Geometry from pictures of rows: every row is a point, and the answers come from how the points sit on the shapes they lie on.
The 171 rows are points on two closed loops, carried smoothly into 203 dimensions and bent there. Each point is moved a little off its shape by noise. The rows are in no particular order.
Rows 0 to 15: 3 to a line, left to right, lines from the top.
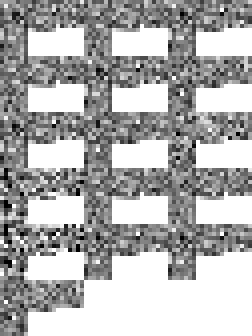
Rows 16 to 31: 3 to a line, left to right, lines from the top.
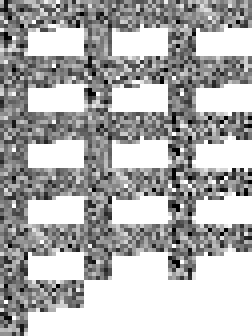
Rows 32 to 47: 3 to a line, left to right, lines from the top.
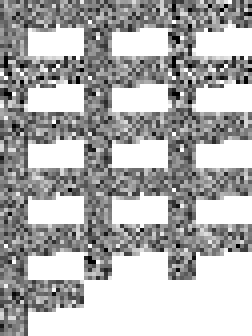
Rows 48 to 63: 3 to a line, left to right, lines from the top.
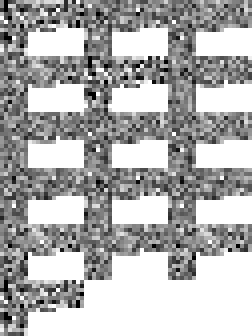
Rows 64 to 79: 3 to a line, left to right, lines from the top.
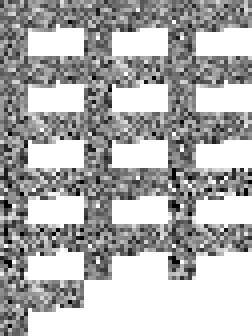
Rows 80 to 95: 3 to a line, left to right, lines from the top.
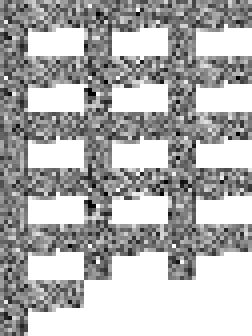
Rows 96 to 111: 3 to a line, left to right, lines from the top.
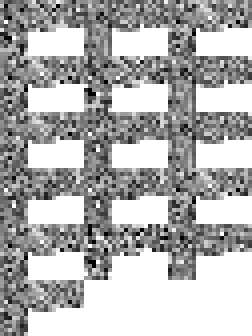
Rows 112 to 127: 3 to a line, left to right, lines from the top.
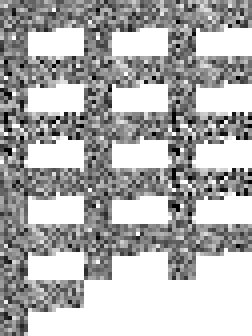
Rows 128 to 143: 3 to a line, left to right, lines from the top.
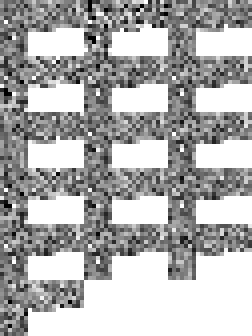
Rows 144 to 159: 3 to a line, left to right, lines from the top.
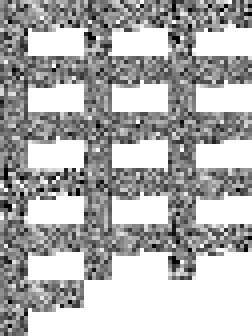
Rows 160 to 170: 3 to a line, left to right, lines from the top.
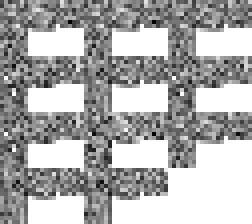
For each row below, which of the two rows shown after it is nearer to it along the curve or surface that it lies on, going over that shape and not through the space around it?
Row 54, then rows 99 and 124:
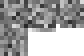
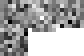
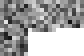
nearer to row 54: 99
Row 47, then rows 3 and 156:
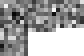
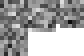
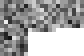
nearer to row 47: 3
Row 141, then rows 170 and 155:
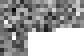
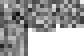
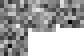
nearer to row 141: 170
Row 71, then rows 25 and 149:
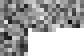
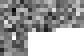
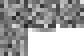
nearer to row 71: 25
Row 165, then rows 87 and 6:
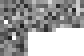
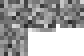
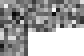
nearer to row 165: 6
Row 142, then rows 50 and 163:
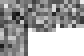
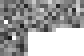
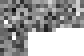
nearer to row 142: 163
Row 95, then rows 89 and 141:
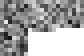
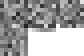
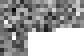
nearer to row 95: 141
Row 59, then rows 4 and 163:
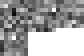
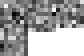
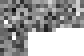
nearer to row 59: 4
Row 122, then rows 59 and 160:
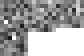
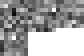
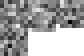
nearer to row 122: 59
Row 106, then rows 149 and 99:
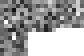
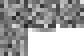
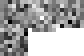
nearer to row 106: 99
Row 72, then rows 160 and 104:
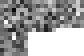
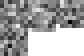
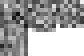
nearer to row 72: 104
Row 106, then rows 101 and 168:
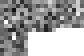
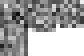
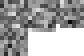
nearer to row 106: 101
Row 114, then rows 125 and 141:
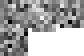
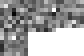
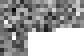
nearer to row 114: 141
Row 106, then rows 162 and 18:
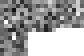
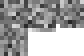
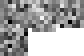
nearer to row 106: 18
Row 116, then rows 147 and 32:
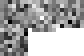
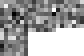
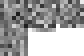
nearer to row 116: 32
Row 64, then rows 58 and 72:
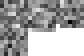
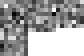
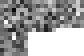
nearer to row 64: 58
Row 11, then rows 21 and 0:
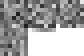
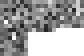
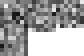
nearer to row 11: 0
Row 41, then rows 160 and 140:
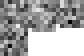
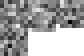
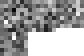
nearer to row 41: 160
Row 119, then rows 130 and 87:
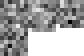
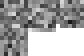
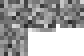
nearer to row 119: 130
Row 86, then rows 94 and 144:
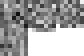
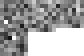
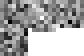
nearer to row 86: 144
